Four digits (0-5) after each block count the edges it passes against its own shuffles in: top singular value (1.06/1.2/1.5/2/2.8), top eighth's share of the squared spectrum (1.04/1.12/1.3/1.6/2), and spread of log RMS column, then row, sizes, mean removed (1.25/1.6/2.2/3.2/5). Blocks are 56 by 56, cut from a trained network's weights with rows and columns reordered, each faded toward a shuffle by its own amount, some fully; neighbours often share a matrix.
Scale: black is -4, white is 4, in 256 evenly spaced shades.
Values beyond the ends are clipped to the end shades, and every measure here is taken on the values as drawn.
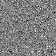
1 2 0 1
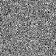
2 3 1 1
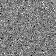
0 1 0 0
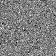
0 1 0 0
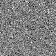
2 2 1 1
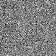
1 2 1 1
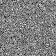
0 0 0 0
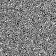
0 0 0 0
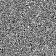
0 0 0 0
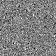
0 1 0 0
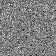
0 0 0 0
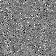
1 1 0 0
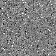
1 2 1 0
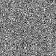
2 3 1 0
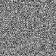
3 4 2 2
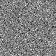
0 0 0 0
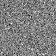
0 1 0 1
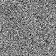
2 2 0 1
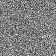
0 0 0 0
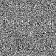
2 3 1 1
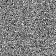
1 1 0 0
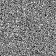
1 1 0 0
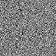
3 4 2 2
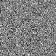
2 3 0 1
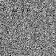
2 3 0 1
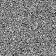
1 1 0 0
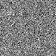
2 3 1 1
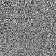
3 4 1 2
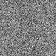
2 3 0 0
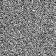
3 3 0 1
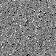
1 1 0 0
